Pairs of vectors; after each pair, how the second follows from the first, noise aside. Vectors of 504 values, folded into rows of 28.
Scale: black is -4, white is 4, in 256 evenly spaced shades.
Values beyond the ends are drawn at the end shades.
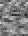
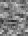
reversed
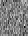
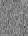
shrunk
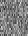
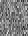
reversed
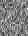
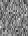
reversed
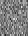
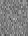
shrunk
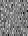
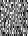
scaled up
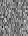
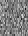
reversed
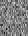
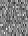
negated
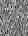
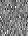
negated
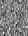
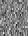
copied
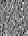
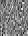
copied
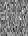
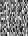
scaled up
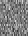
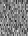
negated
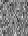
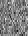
reversed
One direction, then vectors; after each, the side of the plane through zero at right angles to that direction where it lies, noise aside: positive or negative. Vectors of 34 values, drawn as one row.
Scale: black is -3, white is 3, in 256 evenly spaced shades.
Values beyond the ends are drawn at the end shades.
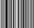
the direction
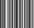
negative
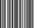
negative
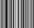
positive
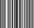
negative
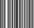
negative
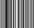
positive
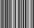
positive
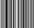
positive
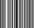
negative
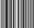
positive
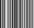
negative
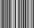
positive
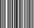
negative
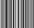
positive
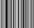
positive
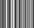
negative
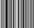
positive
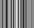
positive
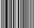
positive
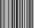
negative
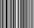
positive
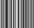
positive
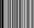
negative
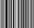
positive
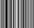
positive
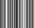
negative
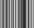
positive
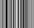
positive
